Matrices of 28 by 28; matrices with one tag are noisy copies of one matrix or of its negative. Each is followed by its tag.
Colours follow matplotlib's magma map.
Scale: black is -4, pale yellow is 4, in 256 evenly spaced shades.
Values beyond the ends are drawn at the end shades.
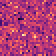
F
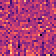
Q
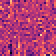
Q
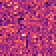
F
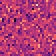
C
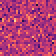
C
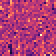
Q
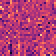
Q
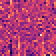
Q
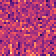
Q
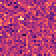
F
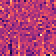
Q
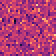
C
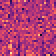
Q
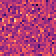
C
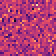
C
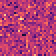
F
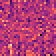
Q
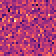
C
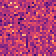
F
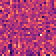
Q
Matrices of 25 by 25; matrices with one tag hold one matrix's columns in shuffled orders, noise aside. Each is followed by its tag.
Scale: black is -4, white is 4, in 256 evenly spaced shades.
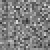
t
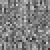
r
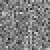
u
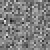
t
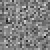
t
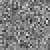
t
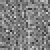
u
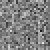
u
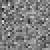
t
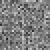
u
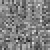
r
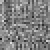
r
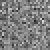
t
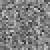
u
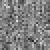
r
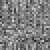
r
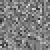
t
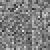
u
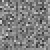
t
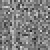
u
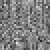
r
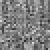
r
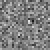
t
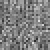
r
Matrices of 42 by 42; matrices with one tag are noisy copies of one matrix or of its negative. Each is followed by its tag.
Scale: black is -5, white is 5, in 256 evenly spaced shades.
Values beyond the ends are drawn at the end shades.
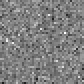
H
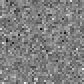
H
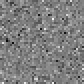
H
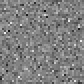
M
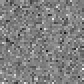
H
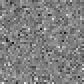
H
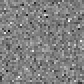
M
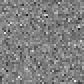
M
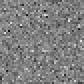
M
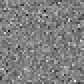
M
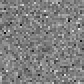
M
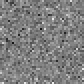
H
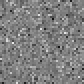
H
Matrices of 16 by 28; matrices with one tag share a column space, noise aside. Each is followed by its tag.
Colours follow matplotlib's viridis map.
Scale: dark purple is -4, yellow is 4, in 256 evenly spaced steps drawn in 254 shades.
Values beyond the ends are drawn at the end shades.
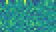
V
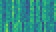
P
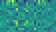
V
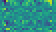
V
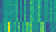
P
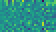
V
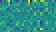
V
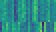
P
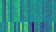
P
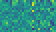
V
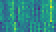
P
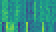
P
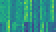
P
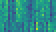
P
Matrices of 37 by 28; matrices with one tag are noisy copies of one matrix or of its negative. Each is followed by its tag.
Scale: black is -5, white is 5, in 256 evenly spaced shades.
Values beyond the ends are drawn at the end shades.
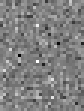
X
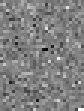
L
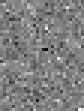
L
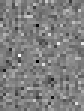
X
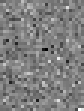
L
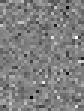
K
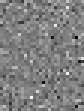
K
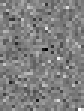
L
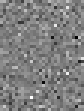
K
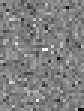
L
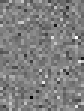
K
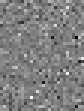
K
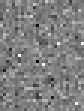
X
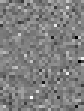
K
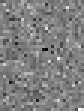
L
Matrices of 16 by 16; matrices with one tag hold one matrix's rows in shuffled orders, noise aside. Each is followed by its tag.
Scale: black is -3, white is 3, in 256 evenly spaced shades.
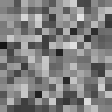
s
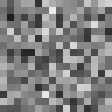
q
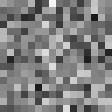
q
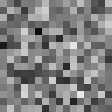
s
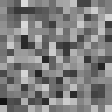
s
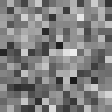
s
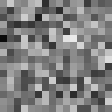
s
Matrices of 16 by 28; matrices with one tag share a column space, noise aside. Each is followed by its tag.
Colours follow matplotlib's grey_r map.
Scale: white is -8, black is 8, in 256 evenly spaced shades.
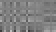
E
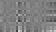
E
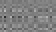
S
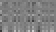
E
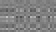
S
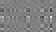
S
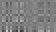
E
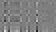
E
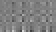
E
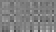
E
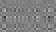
S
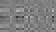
S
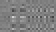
S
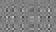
S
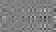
S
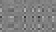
S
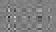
S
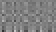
E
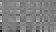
E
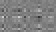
S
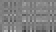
E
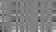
E
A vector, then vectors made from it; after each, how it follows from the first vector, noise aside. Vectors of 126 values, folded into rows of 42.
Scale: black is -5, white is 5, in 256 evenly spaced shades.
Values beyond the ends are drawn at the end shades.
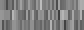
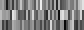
scaled up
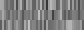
wrapped around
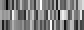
scaled up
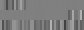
partly zeroed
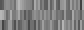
wrapped around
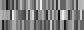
scaled up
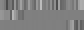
partly zeroed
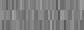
shrunk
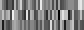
scaled up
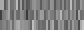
wrapped around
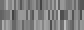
negated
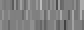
partly zeroed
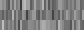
wrapped around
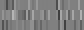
partly zeroed
